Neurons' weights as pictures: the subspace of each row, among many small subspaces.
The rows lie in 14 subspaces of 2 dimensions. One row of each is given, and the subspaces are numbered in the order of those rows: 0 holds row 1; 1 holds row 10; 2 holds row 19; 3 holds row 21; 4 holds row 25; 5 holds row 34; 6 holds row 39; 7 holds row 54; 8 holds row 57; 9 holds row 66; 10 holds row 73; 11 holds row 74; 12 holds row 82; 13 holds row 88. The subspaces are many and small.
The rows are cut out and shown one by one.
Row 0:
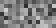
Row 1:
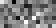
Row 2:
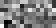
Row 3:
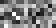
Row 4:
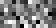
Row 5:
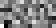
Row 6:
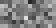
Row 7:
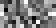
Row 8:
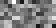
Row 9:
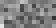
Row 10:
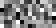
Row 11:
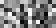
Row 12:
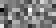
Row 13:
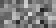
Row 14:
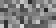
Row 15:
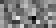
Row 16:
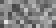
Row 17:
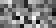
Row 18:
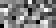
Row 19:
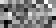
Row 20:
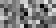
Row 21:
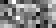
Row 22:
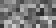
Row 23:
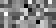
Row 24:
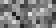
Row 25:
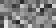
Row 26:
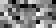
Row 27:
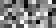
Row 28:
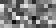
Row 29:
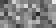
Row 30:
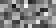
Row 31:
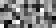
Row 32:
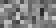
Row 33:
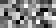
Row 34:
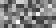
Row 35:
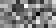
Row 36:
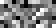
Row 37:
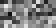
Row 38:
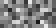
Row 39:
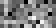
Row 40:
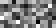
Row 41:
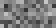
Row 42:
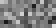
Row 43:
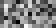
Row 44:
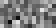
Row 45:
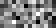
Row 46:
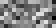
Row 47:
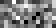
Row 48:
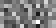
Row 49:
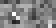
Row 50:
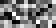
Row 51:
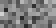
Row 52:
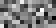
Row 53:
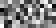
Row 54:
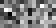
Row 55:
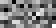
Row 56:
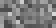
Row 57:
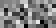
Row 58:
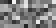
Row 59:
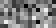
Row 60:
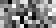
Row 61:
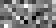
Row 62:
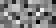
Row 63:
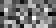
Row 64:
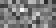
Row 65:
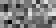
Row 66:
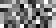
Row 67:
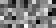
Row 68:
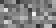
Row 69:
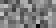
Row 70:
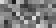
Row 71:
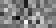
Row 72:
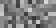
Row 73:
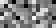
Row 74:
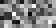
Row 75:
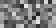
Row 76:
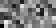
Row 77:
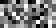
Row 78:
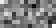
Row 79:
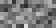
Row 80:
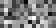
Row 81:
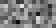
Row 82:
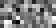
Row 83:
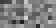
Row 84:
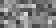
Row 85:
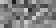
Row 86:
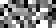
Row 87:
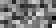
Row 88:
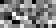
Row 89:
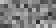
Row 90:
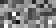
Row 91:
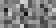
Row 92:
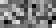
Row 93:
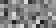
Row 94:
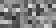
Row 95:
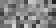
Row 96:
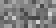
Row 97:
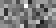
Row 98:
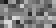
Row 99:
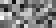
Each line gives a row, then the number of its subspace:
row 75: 9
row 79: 7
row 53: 1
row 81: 5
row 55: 10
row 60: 5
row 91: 8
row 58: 8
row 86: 10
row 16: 6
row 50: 11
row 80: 6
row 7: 13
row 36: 10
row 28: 13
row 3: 11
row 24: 11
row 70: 0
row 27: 7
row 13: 12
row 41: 2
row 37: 2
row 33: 1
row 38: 12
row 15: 13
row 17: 5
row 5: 12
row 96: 7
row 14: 4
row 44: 1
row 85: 0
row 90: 2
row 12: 1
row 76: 4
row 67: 7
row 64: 9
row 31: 12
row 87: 10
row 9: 4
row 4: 11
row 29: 3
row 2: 4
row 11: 7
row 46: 10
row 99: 7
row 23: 1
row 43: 5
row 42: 6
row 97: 8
